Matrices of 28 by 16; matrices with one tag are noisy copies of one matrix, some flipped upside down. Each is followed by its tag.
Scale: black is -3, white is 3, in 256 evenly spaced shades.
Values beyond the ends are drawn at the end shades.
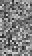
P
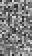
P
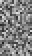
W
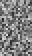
W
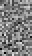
P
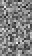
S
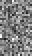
P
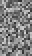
S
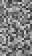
S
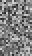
P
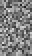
S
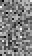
P
